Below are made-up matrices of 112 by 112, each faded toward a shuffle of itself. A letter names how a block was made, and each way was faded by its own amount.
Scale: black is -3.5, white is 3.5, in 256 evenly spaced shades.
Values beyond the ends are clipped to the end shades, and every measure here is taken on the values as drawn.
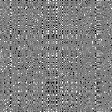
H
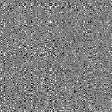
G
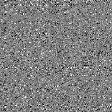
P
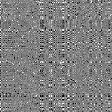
H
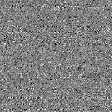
P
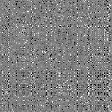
G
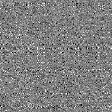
P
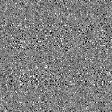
P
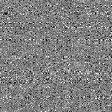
P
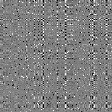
H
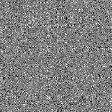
P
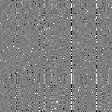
H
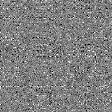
P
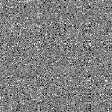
P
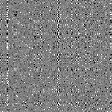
G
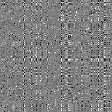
H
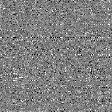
P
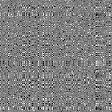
H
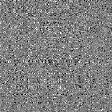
P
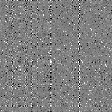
G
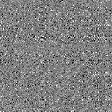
P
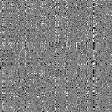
G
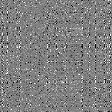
G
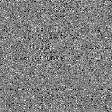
P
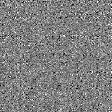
P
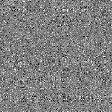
P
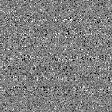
P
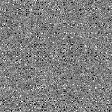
P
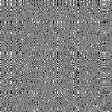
H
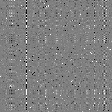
H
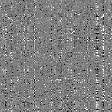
G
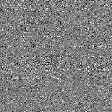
P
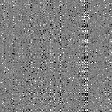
G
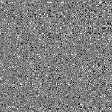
P
